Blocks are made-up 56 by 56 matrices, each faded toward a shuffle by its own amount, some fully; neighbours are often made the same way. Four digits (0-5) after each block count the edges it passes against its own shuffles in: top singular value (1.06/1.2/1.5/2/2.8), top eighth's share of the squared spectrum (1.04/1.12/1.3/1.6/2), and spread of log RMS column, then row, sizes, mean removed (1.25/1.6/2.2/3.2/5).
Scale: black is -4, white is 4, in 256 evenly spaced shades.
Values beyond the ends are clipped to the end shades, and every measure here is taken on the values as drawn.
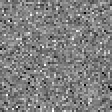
0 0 0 0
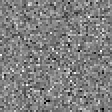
0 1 1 0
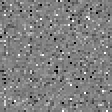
1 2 0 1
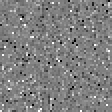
0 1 0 0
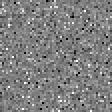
2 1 0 0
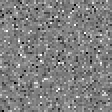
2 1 0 0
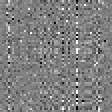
4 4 3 2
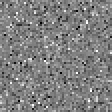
0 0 0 0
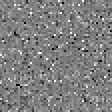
3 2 0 0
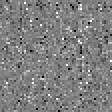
3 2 1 1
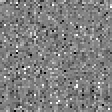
3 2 1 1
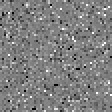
2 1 0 0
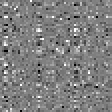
4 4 2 2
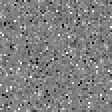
0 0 0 0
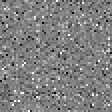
3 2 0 1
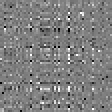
5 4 3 3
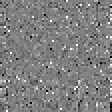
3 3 1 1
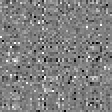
4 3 2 2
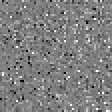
3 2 0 0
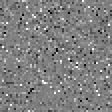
0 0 0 0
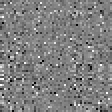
4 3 2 1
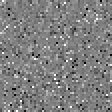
2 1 0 0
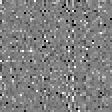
4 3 2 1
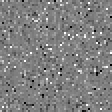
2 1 0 0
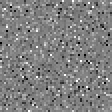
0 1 0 0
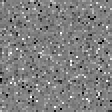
1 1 0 0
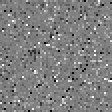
0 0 0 0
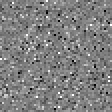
2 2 1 0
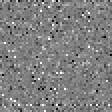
3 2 0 1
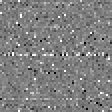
3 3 0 1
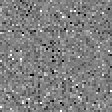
1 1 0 0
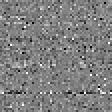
3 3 1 2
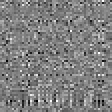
4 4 3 3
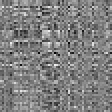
4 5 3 3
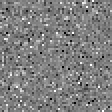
2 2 0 0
